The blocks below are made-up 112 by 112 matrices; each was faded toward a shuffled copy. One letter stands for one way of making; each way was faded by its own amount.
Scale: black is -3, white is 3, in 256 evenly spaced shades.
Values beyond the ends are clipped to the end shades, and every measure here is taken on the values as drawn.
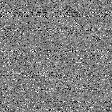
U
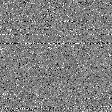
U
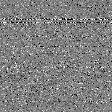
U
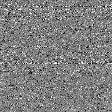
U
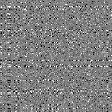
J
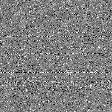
U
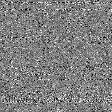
U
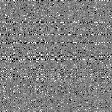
J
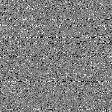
U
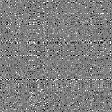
J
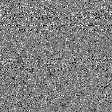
U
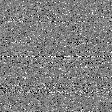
U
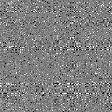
J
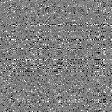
J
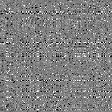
J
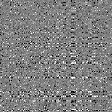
J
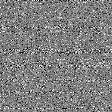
U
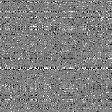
J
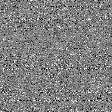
U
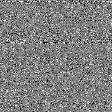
U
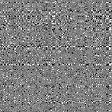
J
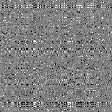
J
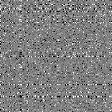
J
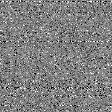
U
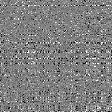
J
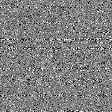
U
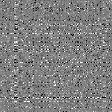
J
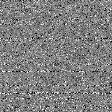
U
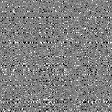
J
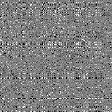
J
